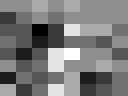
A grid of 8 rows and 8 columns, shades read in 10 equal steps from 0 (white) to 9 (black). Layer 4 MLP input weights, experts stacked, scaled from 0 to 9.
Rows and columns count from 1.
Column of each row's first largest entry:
1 1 3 3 2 2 1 2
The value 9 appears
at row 3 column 3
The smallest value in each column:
3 4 3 1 0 3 3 4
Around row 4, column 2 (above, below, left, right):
6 8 5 8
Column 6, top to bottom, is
4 4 3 5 4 4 8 7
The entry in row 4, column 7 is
6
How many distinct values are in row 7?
5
